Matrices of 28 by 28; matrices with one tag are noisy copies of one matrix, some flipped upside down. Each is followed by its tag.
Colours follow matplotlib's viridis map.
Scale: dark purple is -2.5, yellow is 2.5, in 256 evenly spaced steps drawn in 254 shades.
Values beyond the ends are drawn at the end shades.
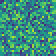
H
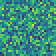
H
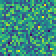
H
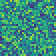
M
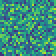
H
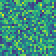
M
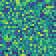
M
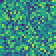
H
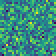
H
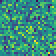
H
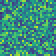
M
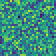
M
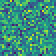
M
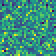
M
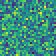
M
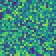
M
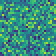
H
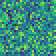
H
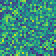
M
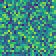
H
